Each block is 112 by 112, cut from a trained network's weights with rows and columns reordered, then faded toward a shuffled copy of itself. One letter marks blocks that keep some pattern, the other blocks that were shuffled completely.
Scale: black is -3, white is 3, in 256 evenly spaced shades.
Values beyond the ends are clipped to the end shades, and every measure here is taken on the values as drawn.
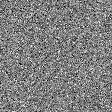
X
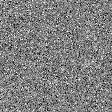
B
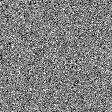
B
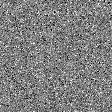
X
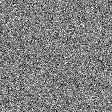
X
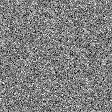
X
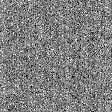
B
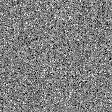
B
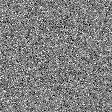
X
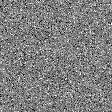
X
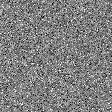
X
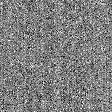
B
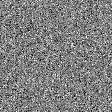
B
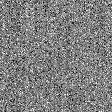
B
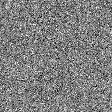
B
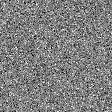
X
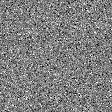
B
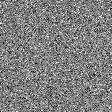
X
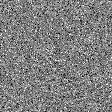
X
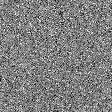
X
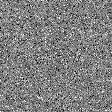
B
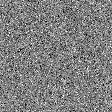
X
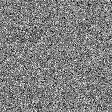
X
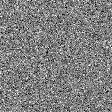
X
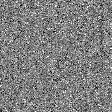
B
